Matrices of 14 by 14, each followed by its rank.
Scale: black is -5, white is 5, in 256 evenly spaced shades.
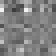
two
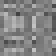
two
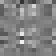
two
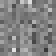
three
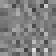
three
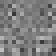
three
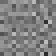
three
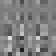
two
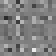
two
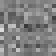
three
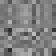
two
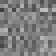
three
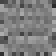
three
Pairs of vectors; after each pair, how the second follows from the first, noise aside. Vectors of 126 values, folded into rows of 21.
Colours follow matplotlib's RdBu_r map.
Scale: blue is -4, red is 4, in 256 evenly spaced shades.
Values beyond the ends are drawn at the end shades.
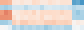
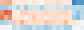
copied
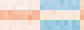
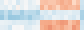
negated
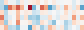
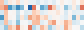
negated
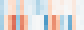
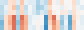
copied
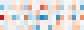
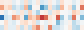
negated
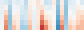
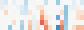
partly zeroed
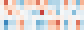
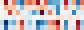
scaled up
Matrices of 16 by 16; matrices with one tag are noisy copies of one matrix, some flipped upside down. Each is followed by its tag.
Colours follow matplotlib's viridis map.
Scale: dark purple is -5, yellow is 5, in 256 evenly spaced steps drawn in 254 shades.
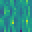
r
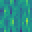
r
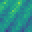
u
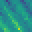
u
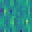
r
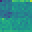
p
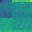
p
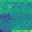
p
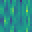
r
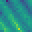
u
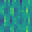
r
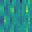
r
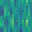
r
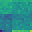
p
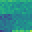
p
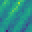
u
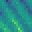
u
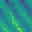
u
